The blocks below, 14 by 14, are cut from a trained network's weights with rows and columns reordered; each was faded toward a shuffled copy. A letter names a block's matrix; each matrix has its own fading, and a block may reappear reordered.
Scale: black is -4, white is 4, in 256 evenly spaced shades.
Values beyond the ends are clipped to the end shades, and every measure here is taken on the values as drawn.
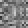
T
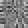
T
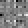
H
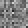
T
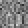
T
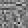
T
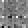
H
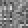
T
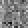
H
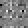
H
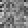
T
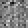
H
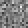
T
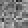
T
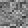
T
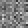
T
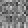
T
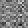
T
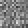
T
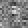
T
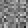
T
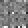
H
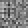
T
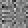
T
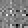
H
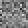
T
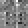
H
